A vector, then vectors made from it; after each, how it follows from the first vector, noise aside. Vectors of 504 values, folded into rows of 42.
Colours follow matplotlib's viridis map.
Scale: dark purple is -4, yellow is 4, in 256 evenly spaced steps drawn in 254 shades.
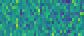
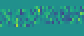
partly zeroed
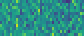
copied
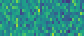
copied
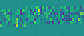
partly zeroed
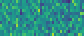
copied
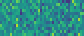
copied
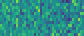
copied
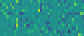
partly zeroed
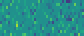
partly zeroed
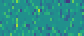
partly zeroed
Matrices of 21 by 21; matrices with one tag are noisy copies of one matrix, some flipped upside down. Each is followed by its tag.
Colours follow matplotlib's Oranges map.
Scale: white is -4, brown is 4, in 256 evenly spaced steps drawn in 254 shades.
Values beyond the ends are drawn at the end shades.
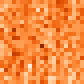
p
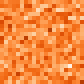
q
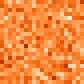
q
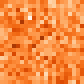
p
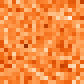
q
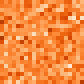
q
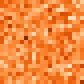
q
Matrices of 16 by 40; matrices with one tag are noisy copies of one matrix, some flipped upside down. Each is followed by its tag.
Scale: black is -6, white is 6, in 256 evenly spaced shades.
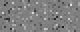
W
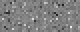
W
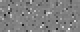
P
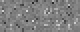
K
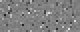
P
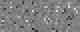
K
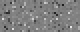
W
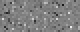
W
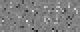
K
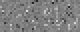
K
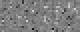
K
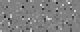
P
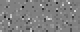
P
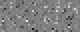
K
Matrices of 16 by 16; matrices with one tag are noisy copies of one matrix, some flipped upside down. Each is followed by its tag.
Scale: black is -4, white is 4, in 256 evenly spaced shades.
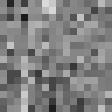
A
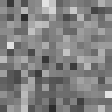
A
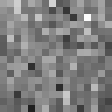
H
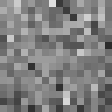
H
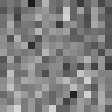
H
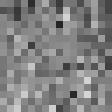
H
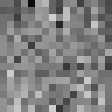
H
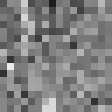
A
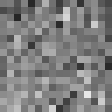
H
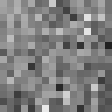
H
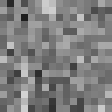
A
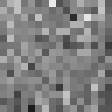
H
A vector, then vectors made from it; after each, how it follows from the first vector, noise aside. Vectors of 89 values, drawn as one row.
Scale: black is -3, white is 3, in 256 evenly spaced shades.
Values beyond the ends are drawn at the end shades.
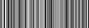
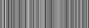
shrunk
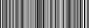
reversed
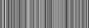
shrunk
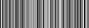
reversed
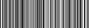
reversed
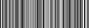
reversed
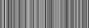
shrunk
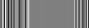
partly zeroed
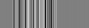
partly zeroed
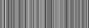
shrunk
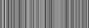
shrunk
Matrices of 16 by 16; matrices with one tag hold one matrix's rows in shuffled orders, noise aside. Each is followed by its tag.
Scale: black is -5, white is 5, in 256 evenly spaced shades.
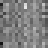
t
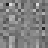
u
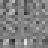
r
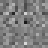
r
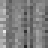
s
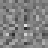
r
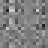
u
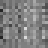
t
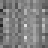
t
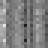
s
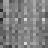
t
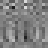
r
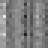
s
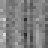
s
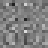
r
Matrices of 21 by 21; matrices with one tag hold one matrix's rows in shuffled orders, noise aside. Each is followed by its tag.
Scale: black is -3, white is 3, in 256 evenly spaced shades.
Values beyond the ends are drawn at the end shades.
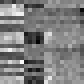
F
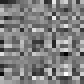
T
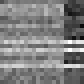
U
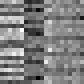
F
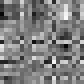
T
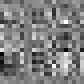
T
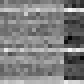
U
